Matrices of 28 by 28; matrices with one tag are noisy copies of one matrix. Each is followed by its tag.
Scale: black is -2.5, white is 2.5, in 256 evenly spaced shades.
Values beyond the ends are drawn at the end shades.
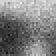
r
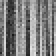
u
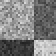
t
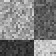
t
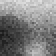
r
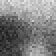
r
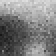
r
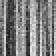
u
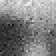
r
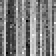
u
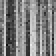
u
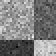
t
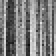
u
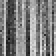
u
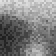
r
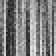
u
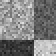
t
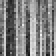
u
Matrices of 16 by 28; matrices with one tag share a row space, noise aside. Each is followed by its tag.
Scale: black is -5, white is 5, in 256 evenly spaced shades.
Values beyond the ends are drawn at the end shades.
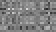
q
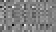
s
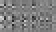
s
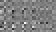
s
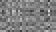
q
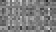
q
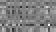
q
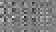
s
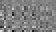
s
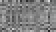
q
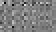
s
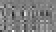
s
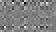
s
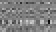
q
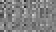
s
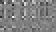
s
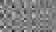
s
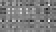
q
